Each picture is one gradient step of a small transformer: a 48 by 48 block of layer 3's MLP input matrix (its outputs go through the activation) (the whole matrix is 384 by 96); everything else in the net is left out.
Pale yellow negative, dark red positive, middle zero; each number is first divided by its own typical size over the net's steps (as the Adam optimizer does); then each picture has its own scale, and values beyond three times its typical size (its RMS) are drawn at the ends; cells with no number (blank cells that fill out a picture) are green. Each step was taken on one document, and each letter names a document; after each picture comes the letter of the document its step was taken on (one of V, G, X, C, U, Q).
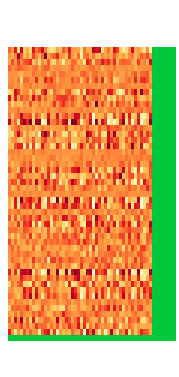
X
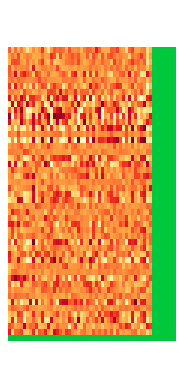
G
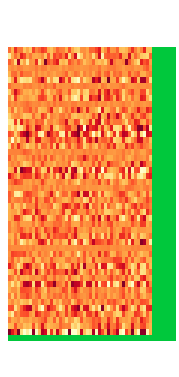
X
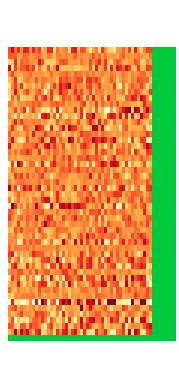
G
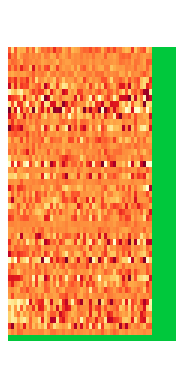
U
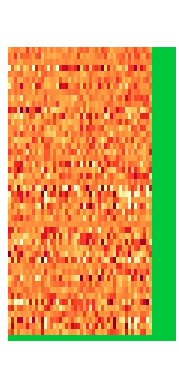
U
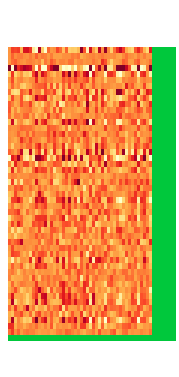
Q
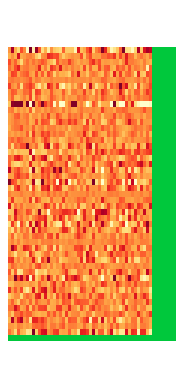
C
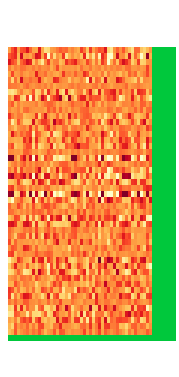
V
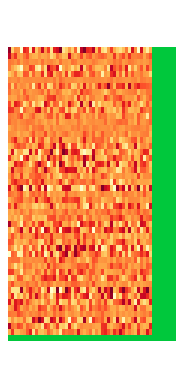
Q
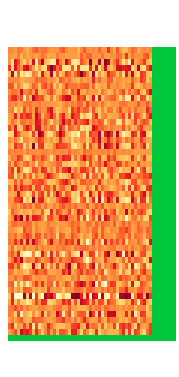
V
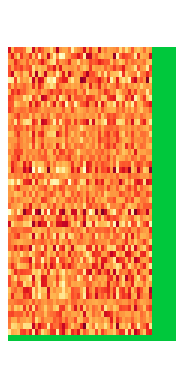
V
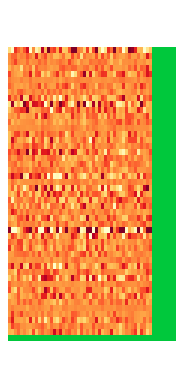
Q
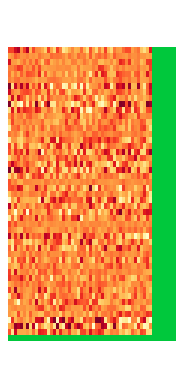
G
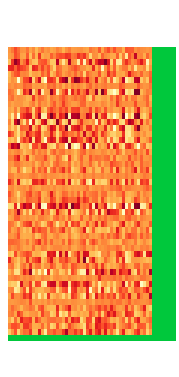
X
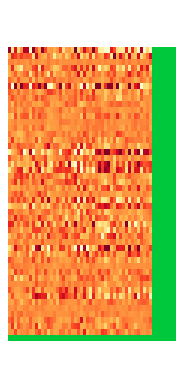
Q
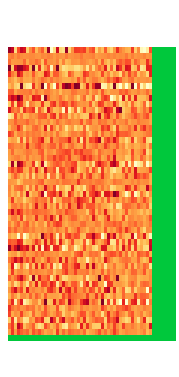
U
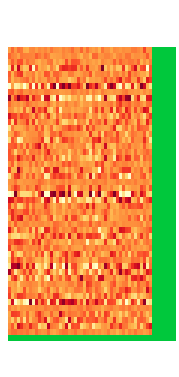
U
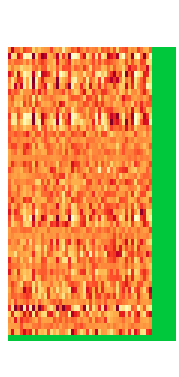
V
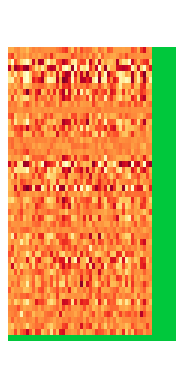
V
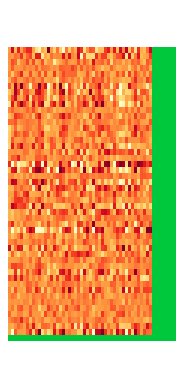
Q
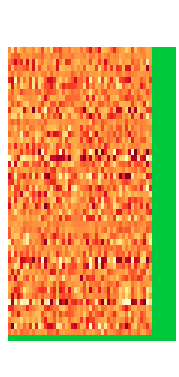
U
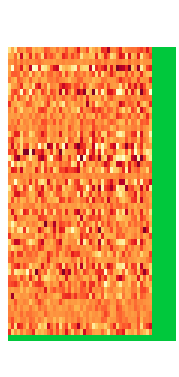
C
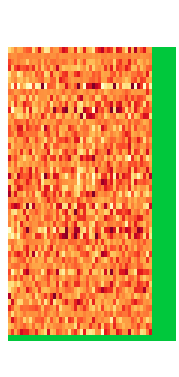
G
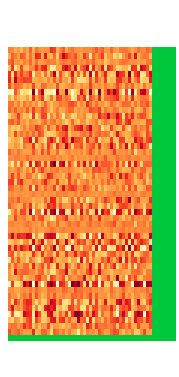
V
